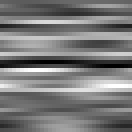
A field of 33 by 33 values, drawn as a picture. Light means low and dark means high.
Histogram: bell-shaped. Slope: none. Average level on the scale: 50%. Grain: streaks across.
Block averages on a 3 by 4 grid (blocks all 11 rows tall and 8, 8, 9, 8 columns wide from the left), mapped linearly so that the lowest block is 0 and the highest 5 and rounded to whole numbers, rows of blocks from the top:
3 3 3 3 | 0 2 3 1 | 5 2 1 5
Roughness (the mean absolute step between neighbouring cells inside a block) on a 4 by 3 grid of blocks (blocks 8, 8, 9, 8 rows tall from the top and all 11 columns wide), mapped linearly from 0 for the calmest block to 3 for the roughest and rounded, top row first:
2 2 2
2 2 2
3 3 2
0 0 1
